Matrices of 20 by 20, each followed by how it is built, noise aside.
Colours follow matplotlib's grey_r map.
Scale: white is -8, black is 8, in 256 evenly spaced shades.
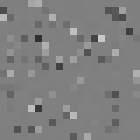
sparse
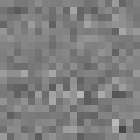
low rank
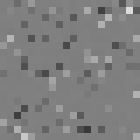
sparse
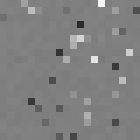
sparse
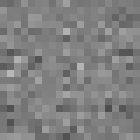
low rank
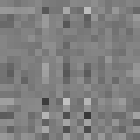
low rank
